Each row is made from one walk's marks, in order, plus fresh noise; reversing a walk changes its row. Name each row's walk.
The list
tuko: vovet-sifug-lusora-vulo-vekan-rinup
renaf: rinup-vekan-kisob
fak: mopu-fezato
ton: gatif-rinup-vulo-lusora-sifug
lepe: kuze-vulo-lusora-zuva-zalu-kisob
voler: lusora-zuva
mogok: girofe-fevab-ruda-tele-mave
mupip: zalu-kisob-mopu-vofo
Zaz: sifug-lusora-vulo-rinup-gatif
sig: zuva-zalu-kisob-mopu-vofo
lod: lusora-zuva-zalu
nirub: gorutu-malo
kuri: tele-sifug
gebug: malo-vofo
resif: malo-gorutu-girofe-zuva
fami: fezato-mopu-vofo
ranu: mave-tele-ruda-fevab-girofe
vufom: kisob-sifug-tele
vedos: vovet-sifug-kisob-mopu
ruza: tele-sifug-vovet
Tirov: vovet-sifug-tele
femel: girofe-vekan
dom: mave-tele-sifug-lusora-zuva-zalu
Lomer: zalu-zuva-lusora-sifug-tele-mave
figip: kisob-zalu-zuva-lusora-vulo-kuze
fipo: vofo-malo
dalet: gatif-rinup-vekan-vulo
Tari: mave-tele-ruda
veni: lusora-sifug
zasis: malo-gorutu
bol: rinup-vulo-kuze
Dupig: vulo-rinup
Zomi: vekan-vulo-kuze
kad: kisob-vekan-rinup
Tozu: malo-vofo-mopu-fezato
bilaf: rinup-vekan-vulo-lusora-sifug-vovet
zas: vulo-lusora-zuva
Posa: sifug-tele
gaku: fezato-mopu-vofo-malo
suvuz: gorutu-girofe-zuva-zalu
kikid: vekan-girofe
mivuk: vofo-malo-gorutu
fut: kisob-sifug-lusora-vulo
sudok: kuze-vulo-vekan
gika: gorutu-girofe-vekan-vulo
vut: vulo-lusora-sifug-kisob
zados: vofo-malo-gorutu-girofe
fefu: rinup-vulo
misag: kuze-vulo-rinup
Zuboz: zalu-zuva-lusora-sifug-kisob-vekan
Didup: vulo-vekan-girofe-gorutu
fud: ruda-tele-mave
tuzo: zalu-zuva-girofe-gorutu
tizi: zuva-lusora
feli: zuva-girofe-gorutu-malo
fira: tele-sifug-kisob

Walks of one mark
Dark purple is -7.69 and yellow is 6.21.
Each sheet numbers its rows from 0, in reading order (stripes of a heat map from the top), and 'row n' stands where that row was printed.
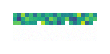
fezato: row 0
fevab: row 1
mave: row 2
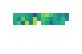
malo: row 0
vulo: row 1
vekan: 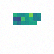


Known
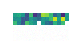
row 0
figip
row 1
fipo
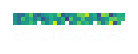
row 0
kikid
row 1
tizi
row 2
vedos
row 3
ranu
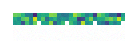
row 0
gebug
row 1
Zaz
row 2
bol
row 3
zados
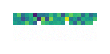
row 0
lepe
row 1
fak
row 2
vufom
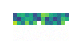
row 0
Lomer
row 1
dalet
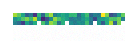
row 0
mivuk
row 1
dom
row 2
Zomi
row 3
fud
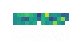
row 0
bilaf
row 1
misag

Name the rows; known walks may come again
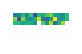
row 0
fak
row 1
Posa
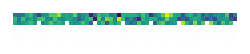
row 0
femel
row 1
vedos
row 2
lepe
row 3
Tozu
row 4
renaf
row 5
tuko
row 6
Lomer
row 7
Zuboz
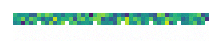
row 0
nirub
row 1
fira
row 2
gaku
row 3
ton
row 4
mogok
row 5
ranu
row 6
voler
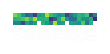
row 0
zados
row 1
bol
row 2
lod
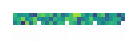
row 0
zasis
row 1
vufom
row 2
Dupig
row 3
sudok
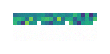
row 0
suvuz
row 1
gika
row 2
mupip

